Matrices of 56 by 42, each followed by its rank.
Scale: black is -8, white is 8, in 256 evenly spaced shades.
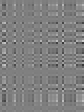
one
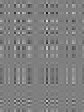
one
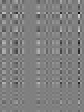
one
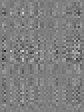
three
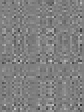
three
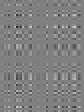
one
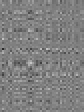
three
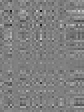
three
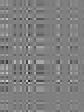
one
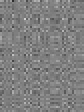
three
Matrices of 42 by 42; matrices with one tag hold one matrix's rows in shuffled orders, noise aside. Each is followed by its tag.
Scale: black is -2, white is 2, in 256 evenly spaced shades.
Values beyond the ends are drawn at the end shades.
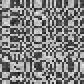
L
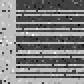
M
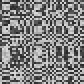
L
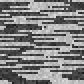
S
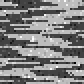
S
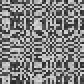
L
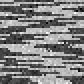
S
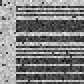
M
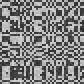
L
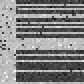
M
